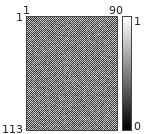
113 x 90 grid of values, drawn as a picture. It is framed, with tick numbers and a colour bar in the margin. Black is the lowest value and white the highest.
Slope: none. Histogram: two levels. Odd rows or columns: none. Grain: checkered. Average level on the scale: 50%. Seam: none.
